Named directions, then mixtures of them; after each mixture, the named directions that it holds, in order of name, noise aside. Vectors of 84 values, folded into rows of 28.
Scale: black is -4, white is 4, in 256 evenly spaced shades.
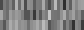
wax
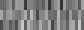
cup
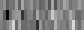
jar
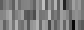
cup, jar, wax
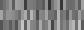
cup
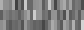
cup, wax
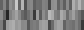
jar, wax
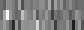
jar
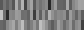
cup, jar, wax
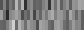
cup, jar, wax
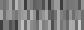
cup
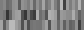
cup, jar, wax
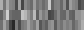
jar, wax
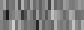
jar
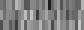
cup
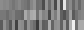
cup, jar, wax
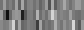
jar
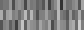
cup
